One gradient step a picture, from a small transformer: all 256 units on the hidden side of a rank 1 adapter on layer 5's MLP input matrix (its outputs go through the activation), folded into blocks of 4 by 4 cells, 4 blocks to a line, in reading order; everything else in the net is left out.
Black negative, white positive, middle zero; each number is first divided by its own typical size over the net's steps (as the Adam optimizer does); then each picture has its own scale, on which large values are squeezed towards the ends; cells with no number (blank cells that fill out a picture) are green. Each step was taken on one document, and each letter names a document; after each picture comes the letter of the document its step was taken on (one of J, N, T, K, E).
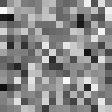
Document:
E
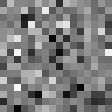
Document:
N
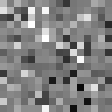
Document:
N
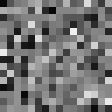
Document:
E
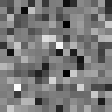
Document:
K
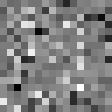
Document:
N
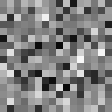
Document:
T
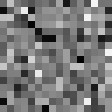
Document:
N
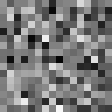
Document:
E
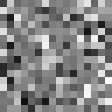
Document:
E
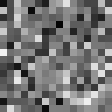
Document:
E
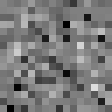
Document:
K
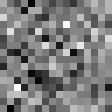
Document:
K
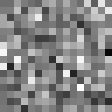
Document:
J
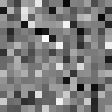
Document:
N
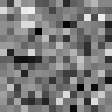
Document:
N
